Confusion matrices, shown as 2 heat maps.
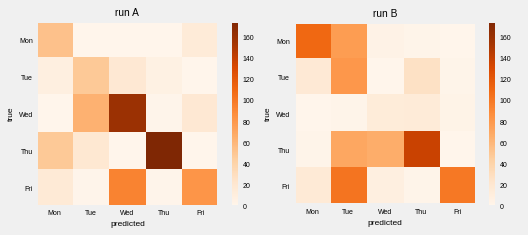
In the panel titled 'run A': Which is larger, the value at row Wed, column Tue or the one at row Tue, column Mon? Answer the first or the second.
the first
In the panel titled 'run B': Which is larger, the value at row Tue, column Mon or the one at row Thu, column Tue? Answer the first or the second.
the second
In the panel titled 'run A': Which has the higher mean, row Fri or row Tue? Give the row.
Fri
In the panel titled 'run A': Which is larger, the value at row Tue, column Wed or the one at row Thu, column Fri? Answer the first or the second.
the first
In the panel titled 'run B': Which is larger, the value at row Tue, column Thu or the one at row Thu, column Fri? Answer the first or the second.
the first
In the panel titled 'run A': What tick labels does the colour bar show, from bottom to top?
0, 20, 40, 60, 80, 100, 120, 140, 160
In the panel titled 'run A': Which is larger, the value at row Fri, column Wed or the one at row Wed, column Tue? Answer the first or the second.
the first
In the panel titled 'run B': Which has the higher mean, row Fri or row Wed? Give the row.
Fri
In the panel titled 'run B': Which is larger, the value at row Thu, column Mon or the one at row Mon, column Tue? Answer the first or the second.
the second
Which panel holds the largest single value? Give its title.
run A
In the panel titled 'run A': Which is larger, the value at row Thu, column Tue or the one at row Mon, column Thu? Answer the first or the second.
the first
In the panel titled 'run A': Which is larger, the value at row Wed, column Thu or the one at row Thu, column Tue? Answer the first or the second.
the second
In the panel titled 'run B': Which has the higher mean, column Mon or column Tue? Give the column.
Tue
